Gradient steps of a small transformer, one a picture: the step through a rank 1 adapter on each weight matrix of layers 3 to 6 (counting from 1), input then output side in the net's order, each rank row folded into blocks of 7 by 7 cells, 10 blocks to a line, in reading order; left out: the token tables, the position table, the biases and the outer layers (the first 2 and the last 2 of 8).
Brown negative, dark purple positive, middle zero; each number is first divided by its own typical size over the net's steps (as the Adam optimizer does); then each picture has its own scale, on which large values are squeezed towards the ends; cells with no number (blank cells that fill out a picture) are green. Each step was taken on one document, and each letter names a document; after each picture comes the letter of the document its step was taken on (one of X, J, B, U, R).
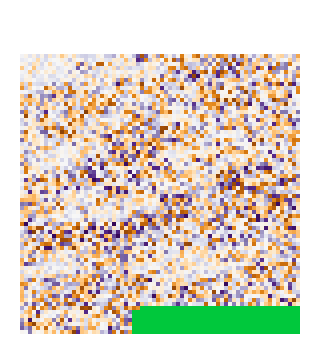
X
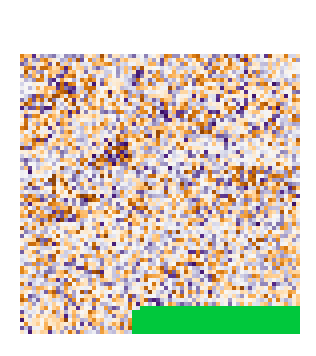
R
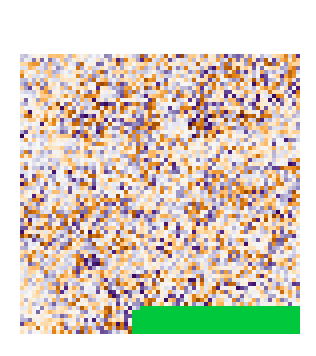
X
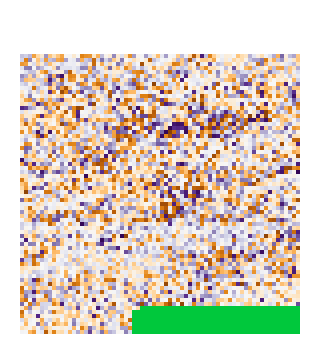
R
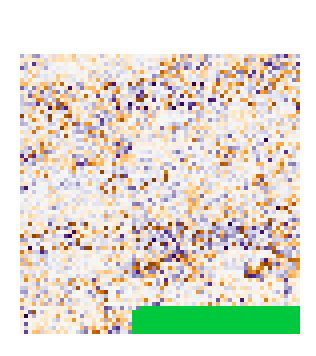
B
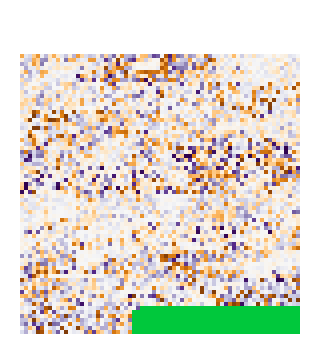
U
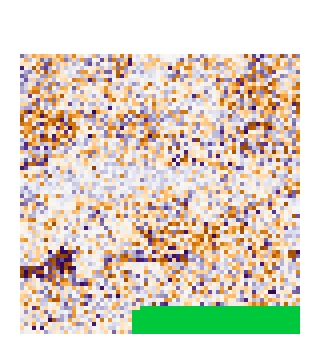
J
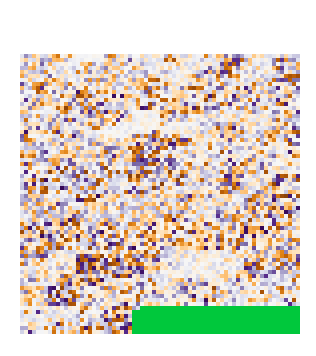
X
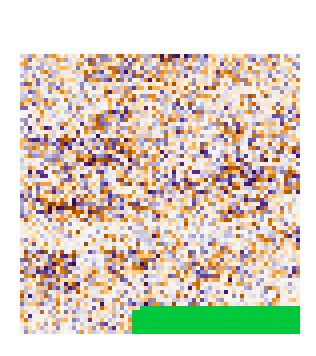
R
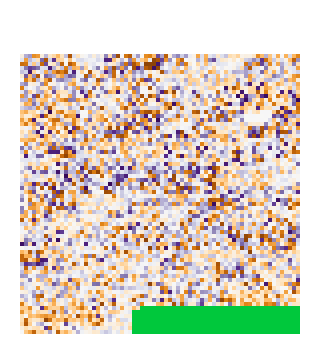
R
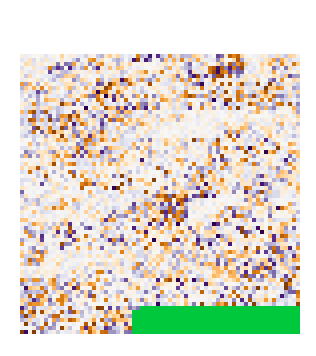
B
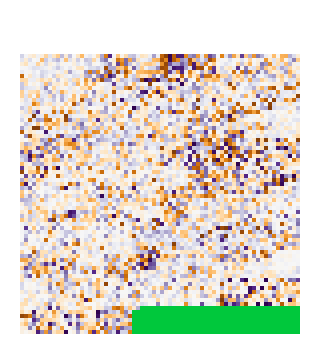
U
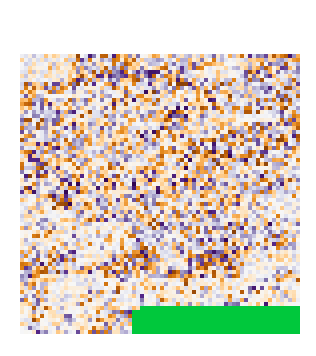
U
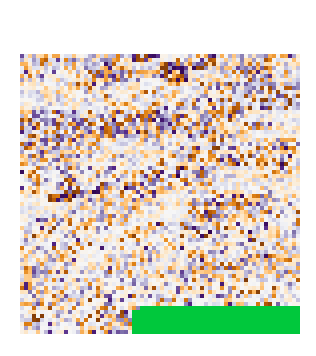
U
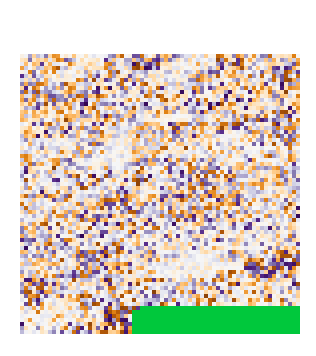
X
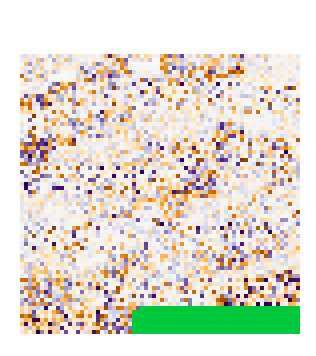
U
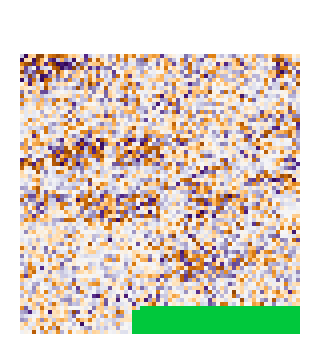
J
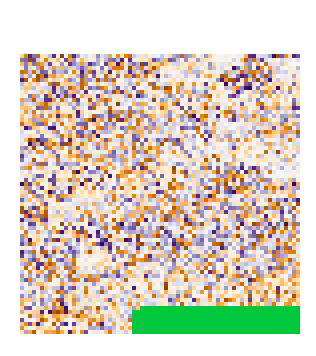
R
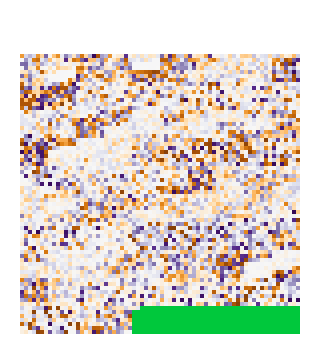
U
